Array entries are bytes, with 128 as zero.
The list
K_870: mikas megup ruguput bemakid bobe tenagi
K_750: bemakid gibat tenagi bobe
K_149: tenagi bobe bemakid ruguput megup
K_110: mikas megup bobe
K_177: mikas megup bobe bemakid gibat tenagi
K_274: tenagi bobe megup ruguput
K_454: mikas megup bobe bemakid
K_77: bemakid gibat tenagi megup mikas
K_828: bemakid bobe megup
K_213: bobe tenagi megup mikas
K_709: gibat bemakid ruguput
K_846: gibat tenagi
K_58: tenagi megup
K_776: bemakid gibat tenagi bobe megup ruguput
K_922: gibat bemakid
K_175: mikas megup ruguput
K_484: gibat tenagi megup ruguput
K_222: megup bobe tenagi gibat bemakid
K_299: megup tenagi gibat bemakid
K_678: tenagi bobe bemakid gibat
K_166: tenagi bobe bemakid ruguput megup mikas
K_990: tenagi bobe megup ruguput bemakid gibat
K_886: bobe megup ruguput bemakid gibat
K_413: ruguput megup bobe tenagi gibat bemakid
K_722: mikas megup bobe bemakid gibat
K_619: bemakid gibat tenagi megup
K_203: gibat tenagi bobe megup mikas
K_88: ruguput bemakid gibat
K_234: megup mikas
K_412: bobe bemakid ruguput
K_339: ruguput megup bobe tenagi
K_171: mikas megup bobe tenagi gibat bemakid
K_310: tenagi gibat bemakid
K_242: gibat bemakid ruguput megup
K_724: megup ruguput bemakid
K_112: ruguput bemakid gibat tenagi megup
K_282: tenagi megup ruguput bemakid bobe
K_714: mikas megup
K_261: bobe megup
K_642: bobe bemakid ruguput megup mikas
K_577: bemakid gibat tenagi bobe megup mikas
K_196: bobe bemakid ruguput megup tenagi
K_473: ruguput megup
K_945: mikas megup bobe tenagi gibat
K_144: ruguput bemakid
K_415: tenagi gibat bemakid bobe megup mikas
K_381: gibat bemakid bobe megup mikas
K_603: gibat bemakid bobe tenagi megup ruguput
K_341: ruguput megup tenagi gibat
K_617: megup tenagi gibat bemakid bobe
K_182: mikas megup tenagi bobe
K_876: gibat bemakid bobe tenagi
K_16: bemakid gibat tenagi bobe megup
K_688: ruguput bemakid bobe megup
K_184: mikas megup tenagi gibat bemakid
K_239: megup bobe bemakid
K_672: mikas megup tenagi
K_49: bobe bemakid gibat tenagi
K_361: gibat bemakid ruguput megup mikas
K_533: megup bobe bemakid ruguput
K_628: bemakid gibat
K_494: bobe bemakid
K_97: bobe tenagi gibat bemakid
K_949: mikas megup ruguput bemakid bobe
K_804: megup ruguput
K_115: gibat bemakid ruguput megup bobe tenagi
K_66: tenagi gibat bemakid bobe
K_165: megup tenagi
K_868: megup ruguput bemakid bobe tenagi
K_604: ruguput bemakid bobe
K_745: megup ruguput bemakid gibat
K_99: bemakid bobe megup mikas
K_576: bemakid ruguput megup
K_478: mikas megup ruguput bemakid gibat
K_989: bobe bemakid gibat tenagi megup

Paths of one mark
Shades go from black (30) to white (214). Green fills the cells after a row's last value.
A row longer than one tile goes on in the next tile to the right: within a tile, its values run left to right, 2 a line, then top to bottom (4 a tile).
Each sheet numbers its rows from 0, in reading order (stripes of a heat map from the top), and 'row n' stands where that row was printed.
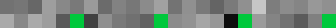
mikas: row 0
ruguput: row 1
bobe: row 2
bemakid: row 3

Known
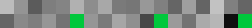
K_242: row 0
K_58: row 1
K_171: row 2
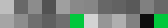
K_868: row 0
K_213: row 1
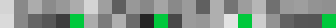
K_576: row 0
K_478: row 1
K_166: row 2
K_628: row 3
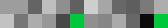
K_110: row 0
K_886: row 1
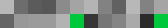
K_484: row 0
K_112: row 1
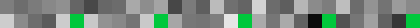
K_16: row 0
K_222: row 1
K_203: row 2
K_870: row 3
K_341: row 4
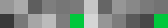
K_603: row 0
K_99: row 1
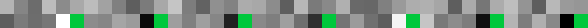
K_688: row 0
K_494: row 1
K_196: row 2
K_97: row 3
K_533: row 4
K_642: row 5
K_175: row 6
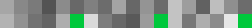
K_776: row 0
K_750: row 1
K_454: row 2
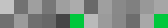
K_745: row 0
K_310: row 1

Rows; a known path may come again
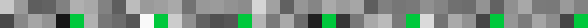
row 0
K_709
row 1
K_299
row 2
K_628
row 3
K_478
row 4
K_603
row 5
K_182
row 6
K_58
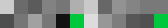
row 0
K_115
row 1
K_99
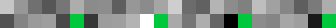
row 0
K_922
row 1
K_149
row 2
K_870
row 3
K_494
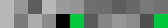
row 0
K_175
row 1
K_846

